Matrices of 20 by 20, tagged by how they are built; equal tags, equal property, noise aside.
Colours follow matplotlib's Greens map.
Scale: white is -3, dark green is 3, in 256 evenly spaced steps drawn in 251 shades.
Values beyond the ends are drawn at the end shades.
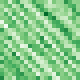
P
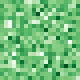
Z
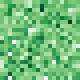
Z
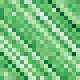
P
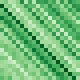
P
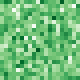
Z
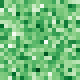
Z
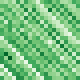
P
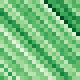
P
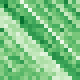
P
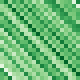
P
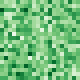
Z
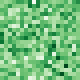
Z
